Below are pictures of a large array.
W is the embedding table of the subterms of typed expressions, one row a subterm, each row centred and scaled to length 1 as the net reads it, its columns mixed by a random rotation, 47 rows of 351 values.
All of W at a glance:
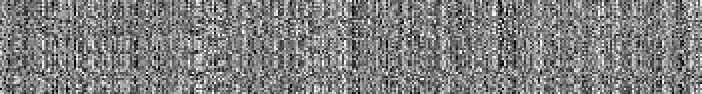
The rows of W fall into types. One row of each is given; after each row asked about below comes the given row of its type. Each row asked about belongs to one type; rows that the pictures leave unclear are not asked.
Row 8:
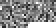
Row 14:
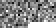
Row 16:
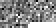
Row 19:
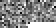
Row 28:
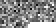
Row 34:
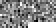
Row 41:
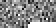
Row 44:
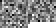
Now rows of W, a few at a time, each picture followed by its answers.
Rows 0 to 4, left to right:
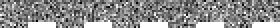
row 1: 14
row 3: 16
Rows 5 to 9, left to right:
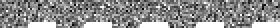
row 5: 14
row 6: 28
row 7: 28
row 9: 14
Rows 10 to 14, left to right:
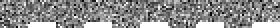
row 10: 19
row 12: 28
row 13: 16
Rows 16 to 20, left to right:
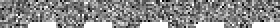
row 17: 44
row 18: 8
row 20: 44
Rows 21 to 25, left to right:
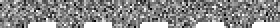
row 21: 41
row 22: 44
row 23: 41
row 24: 28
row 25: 41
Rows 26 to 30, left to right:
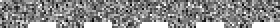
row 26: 16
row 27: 34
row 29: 34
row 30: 44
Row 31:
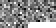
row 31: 44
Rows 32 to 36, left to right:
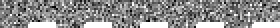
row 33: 28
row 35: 34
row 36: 14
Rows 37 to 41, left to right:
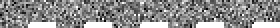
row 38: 41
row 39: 44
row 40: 41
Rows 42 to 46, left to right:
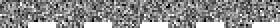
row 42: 34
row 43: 34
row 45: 34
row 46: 16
